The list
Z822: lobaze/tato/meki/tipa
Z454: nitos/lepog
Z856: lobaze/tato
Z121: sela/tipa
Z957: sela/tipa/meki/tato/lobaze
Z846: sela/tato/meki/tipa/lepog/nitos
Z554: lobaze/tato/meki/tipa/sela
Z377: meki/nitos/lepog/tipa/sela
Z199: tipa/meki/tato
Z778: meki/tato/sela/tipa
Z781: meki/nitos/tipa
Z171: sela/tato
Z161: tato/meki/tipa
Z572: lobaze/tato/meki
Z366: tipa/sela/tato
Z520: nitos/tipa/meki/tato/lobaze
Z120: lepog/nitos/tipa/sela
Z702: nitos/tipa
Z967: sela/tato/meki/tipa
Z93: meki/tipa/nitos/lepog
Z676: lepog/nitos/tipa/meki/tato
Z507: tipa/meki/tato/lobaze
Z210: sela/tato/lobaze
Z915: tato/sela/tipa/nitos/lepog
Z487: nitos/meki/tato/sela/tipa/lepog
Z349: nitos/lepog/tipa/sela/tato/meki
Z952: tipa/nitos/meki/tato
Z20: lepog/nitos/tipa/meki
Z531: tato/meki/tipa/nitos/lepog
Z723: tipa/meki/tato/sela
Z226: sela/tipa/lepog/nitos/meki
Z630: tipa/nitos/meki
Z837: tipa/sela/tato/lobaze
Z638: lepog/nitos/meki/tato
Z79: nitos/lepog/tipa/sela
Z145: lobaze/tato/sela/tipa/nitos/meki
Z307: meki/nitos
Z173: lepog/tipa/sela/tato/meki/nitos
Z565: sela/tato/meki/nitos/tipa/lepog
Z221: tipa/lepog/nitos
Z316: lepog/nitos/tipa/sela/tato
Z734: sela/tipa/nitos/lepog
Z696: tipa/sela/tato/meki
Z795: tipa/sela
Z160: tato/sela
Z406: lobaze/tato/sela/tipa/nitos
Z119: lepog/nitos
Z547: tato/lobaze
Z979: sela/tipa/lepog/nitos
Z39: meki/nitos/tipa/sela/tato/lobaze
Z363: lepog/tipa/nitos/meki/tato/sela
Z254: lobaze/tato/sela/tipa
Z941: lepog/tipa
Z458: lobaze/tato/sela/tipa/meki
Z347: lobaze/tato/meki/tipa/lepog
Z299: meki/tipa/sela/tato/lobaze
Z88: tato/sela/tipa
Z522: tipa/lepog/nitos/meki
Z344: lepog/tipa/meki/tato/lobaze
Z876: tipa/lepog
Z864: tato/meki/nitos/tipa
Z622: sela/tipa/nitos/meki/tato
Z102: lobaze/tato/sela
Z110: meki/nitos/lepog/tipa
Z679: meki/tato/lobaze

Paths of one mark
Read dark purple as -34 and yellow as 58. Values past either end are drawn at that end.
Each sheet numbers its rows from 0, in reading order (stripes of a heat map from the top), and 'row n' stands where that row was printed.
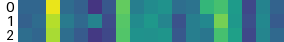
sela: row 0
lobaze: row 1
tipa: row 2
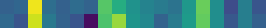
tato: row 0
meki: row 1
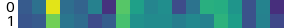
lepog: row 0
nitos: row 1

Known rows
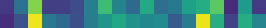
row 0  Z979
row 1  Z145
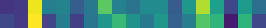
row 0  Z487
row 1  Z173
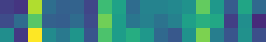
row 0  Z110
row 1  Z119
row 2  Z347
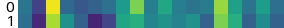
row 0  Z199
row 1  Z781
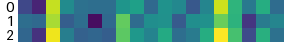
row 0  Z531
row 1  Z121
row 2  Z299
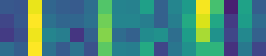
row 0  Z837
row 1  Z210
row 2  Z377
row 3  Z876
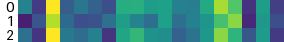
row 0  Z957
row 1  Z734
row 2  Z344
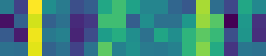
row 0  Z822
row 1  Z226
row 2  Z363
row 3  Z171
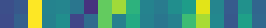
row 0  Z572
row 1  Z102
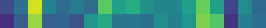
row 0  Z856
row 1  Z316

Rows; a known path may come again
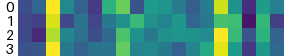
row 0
Z406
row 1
Z173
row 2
Z39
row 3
Z210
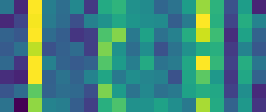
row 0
Z344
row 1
Z145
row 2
Z696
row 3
Z941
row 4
Z299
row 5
Z565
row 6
Z119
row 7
Z520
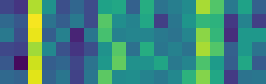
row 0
Z93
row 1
Z876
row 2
Z88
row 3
Z630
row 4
Z952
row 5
Z171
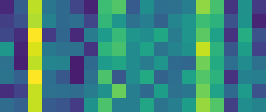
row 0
Z522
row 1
Z454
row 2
Z622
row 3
Z507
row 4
Z864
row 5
Z795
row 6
Z676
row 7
Z366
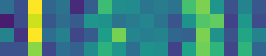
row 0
Z160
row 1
Z915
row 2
Z161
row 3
Z846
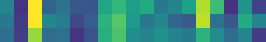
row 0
Z957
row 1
Z822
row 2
Z307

